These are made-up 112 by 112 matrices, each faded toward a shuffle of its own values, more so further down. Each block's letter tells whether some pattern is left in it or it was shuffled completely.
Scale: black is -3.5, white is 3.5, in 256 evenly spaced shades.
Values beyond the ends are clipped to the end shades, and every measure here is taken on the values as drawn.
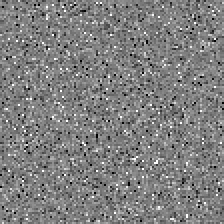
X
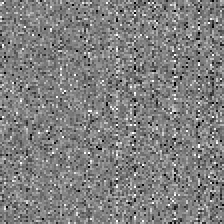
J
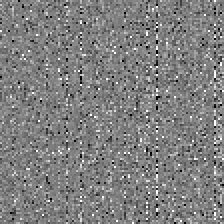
J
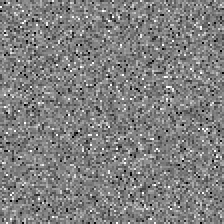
X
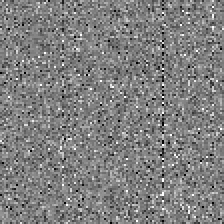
J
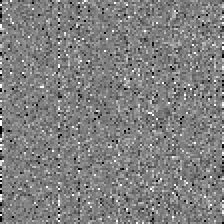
J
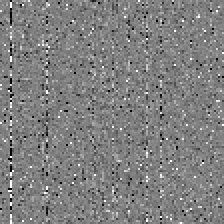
J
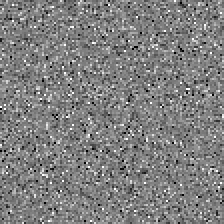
X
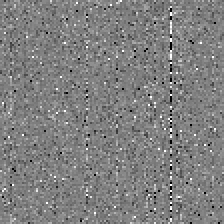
J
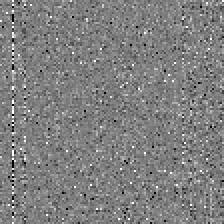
J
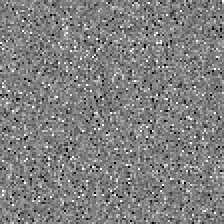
X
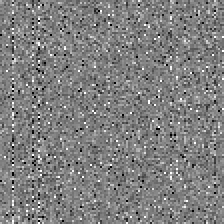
J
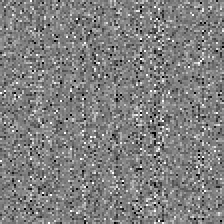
J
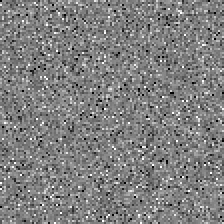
X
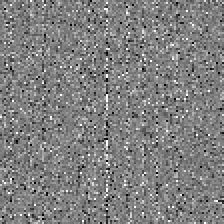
J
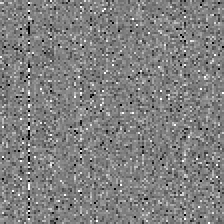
J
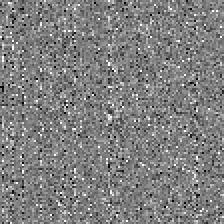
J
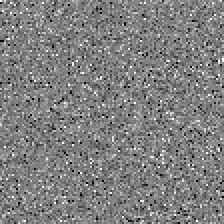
X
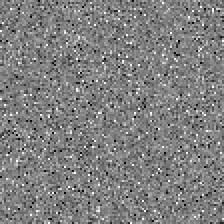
X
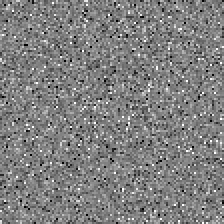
X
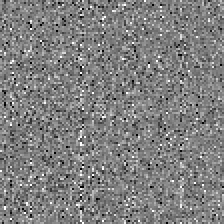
J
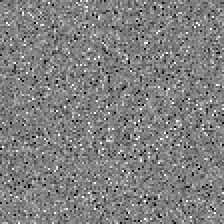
X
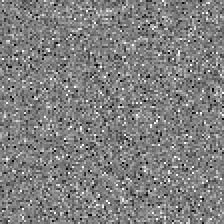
X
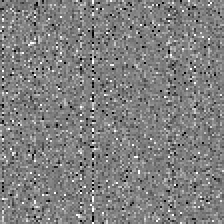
J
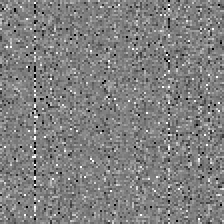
J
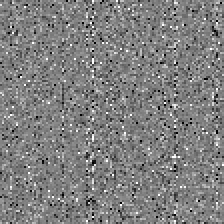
J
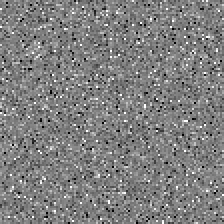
X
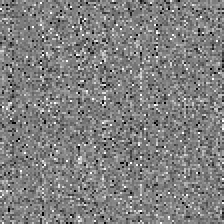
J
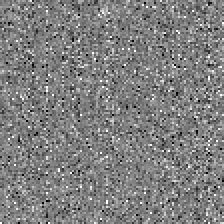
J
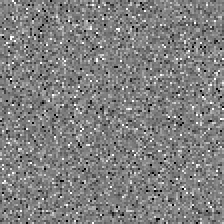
X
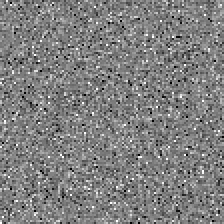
X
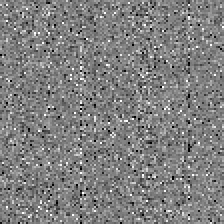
J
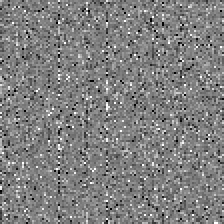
J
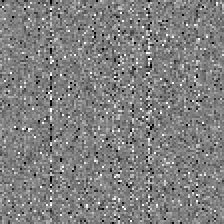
J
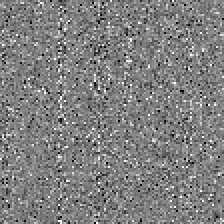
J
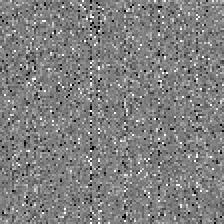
J
